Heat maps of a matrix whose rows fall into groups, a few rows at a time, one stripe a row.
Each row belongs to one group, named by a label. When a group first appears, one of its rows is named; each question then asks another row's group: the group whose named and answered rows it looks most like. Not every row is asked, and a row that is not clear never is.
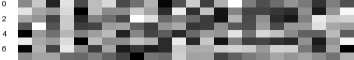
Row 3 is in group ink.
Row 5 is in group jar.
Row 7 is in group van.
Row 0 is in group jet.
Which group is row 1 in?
jar
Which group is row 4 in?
jet
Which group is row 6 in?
jet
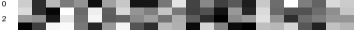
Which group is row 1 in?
jar
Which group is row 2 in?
jar
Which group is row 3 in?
ink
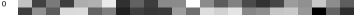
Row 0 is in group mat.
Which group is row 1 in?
jet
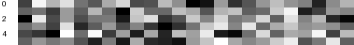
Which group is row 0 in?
ink
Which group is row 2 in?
jet
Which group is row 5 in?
jet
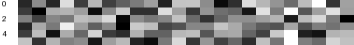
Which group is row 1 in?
ink
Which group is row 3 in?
jet
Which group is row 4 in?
jet
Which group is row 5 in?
ink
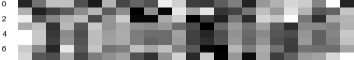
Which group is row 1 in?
van
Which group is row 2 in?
ink
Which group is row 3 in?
jar
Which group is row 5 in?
jar
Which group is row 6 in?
jar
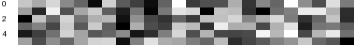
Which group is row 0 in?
ink
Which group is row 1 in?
mat
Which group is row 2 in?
jet
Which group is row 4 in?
ink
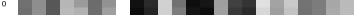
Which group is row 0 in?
ink
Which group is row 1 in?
ink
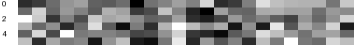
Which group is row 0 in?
van
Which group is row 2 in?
jar
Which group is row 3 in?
mat
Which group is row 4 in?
ink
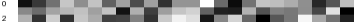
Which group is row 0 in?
van
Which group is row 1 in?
mat
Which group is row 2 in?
mat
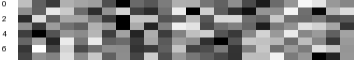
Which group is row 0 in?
mat
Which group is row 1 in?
ink
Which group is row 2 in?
jet
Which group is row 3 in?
mat
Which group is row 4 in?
van
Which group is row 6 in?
ink
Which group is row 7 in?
van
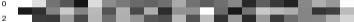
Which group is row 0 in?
jar
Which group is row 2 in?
jar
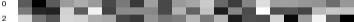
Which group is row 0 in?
van
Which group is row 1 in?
jar
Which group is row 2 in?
mat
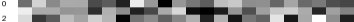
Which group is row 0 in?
jet
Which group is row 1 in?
ink
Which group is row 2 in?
mat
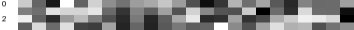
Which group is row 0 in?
jar
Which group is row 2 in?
mat
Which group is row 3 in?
jet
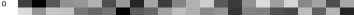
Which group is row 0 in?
van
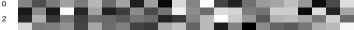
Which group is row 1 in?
jet
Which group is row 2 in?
jet
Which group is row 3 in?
jar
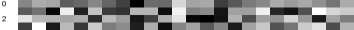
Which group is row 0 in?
van
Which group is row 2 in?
ink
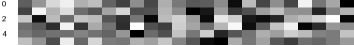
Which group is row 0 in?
mat
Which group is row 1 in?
ink
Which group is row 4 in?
van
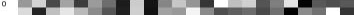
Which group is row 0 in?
jet
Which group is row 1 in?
mat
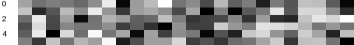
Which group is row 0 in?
mat
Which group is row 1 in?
mat
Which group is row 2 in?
jar
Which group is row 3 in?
jet
